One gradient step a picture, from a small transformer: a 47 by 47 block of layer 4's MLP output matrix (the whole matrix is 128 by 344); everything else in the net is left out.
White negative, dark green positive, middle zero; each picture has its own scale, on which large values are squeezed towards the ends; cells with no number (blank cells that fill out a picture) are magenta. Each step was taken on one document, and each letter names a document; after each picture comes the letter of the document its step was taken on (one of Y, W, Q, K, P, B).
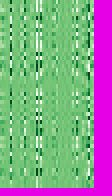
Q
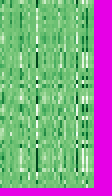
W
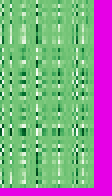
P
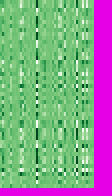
W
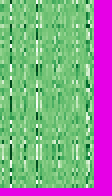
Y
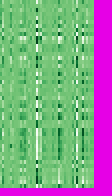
P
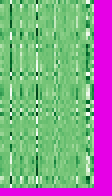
Y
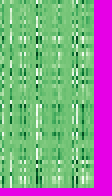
P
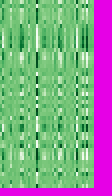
W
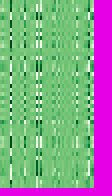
Q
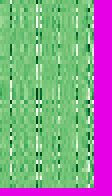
Y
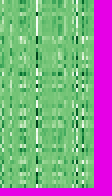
P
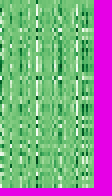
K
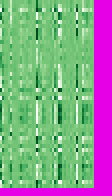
K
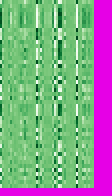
K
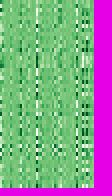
K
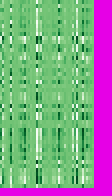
P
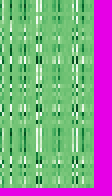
P
